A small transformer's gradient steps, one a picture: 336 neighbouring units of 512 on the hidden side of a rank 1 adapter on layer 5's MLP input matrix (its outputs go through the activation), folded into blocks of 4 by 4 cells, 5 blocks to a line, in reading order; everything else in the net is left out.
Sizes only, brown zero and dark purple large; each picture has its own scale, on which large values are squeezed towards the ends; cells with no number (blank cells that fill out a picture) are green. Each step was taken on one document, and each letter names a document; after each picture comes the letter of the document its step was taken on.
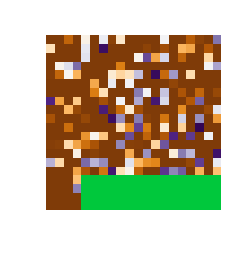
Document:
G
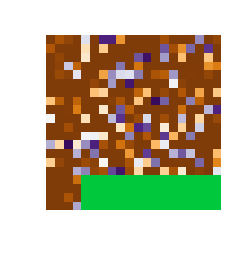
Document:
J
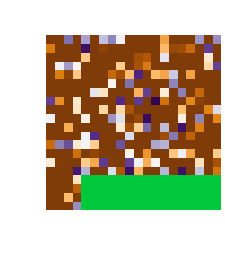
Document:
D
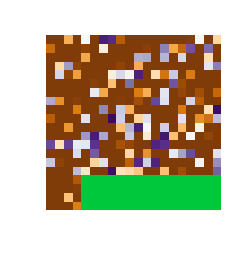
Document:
J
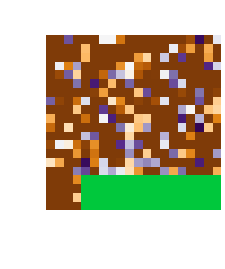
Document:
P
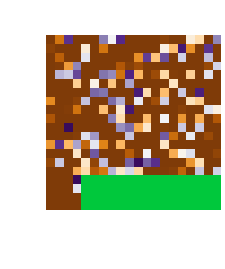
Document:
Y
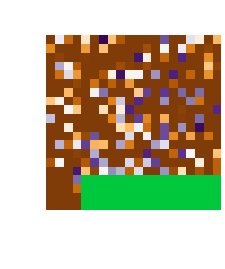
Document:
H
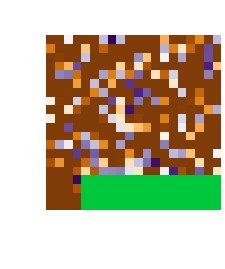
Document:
Y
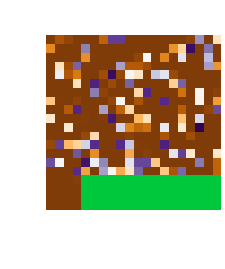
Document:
P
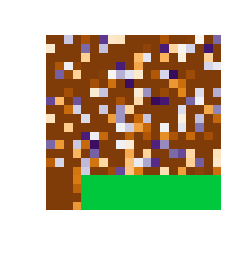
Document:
J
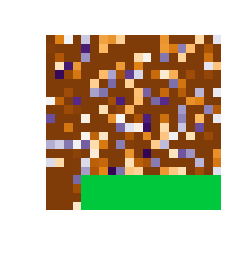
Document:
J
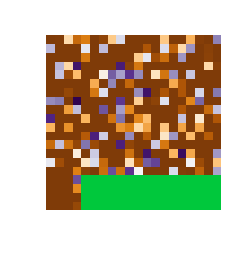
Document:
G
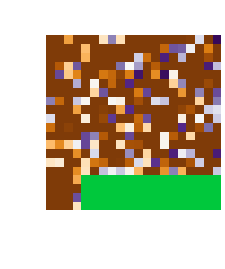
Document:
P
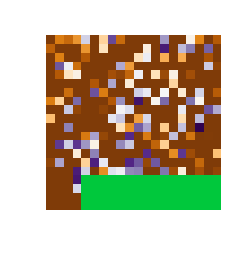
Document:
H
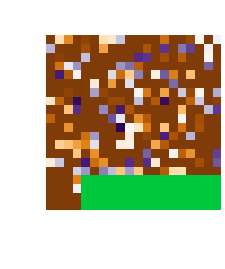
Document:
H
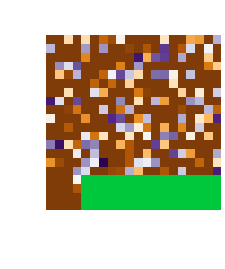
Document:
G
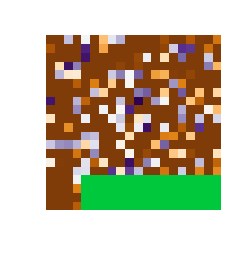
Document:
D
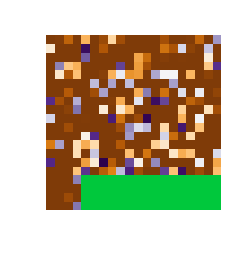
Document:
D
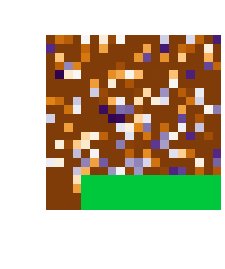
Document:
H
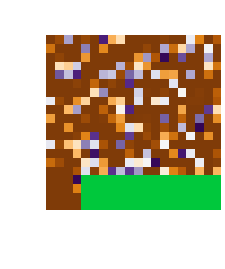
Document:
Y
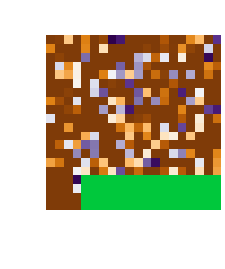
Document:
Y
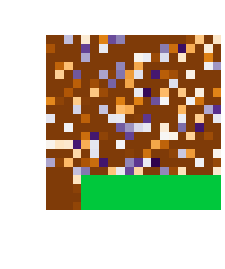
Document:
D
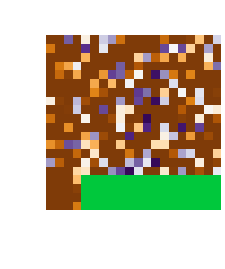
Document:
D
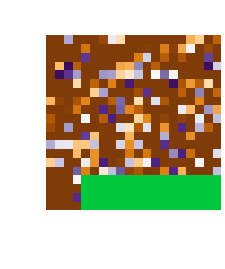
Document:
P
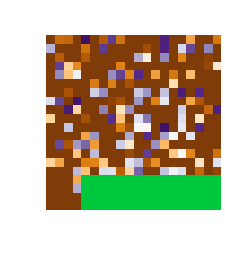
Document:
H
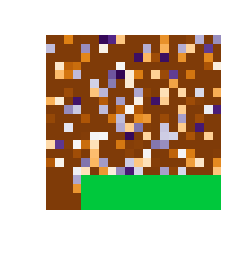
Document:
G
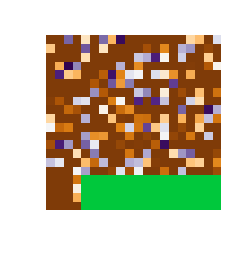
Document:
J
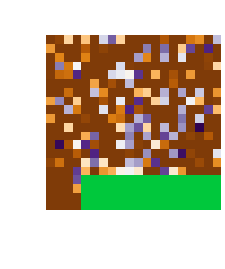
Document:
H
